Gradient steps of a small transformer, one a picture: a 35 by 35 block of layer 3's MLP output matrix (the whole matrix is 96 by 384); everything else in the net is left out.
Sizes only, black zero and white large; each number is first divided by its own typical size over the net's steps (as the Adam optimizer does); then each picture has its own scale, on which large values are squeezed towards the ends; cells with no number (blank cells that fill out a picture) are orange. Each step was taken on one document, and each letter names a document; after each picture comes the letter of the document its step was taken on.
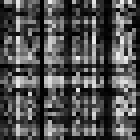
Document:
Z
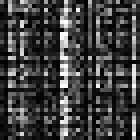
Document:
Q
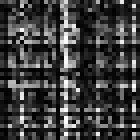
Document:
Q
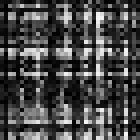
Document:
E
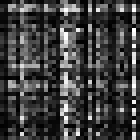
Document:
Q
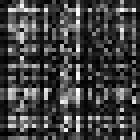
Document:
Q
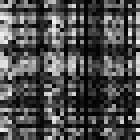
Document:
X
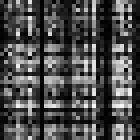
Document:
Z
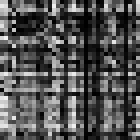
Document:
X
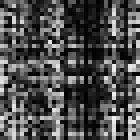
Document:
X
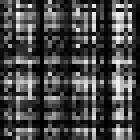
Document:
Z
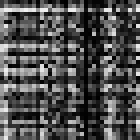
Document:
X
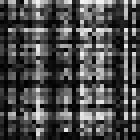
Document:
E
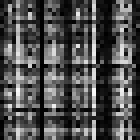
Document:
Z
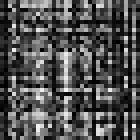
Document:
E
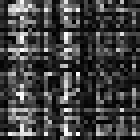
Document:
Q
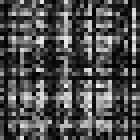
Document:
E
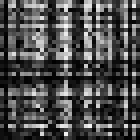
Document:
E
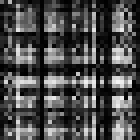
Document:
Z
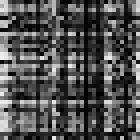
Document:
X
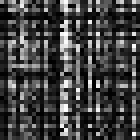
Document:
Q
